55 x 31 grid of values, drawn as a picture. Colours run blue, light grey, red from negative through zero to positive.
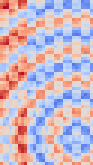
Rings: centred on the bottom right. Seam: vertical, 30% of the way across, the left part higher. Mirror symmetry: none.
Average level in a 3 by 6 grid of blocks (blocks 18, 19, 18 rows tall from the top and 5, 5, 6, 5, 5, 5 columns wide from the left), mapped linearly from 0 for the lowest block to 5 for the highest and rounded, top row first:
4 3 1 1 1 1 | 4 3 2 1 1 1 | 2 5 0 3 1 1
